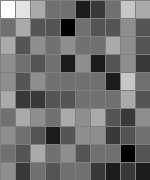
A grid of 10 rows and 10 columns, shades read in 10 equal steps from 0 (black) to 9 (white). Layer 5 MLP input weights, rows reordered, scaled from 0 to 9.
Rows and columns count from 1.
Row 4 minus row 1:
-4 -4 -3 0 -3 4 -1 -1 -2 -4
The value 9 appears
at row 1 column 1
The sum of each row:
51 34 45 33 41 37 46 35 36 28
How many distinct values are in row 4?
5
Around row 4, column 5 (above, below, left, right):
5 4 4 5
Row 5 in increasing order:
1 3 4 4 4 4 4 5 5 7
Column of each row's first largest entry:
1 2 1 1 9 1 2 1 3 1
